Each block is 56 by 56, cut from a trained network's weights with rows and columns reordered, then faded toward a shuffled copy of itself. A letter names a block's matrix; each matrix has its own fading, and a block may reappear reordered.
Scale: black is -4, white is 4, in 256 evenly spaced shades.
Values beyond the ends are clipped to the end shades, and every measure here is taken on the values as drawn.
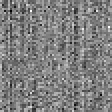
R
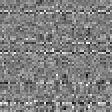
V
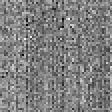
R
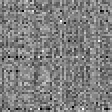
R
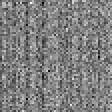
R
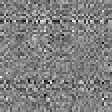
V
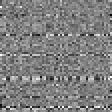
V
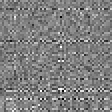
V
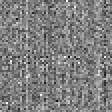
R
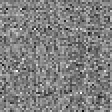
R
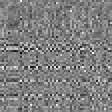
V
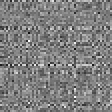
V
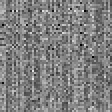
R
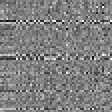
V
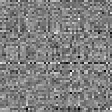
V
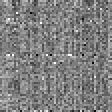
R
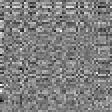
V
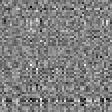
V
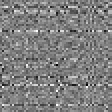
V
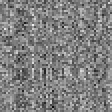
R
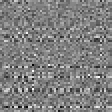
V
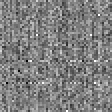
R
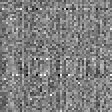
R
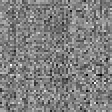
R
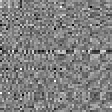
V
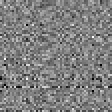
V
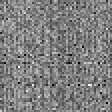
R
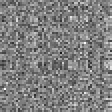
R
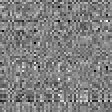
V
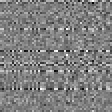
V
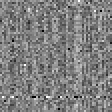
R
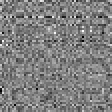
V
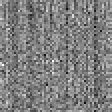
R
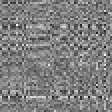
V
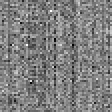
R
